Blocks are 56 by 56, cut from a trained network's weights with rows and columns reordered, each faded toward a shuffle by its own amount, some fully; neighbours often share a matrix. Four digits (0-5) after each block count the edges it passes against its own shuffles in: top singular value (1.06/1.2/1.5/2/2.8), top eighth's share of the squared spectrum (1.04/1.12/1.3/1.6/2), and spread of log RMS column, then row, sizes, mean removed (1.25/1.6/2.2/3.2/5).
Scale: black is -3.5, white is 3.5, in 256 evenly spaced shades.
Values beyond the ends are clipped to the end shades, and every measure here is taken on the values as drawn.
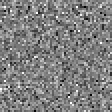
2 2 0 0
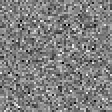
2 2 0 1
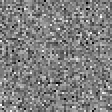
2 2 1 1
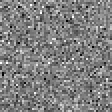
1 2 0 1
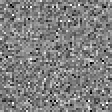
2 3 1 1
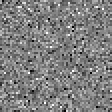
0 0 0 0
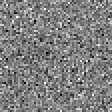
0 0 0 0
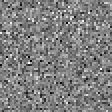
0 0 0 0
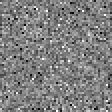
1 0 0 1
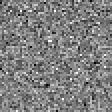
2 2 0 1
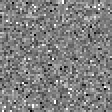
0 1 0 0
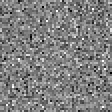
0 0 0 0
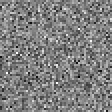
2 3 0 1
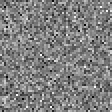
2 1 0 0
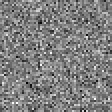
2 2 1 0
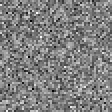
0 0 0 0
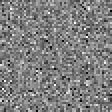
2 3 1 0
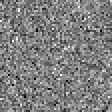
1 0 0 0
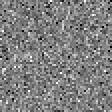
1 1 0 0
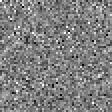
2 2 0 0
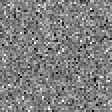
1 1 0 0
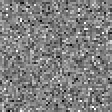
2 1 0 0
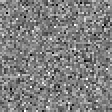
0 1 0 0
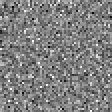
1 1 0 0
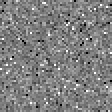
1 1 0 0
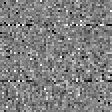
3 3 0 2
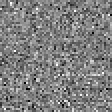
2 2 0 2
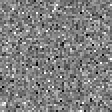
2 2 0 0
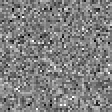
2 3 1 1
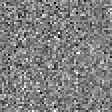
2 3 2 1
